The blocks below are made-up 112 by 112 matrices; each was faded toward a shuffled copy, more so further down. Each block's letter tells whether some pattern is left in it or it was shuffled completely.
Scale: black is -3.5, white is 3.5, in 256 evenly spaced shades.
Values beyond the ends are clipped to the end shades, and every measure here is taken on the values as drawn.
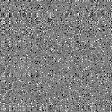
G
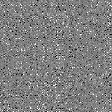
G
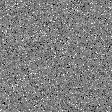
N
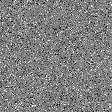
N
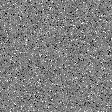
N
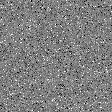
N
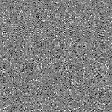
G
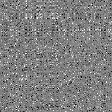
G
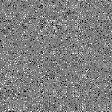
G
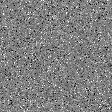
N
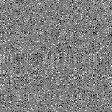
G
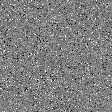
N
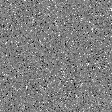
N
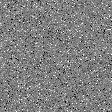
N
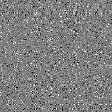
G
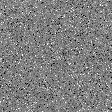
N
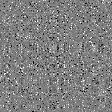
G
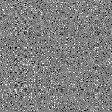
G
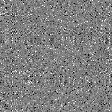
G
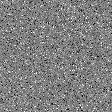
N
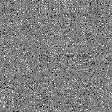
G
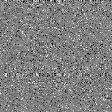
G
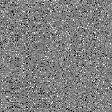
G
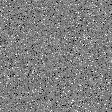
N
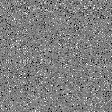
G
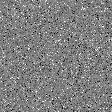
N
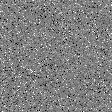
N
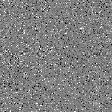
G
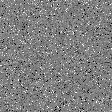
N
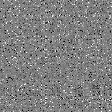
G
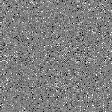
G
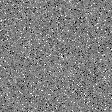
N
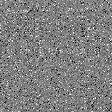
G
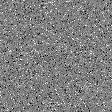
N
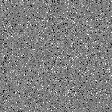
G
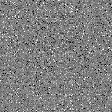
G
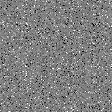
G
